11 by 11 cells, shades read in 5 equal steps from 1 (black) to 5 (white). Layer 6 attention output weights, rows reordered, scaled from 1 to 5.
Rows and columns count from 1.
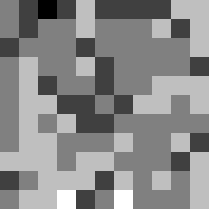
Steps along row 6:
up same down same up down up same down up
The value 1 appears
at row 1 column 3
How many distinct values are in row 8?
3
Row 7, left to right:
3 4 3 4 2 2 3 3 3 3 3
